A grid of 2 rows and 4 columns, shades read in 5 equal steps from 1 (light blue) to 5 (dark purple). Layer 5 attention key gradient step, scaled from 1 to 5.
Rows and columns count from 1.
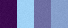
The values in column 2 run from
1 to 1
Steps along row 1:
down up down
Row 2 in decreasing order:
5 3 2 1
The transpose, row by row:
5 5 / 1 1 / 3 3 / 2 2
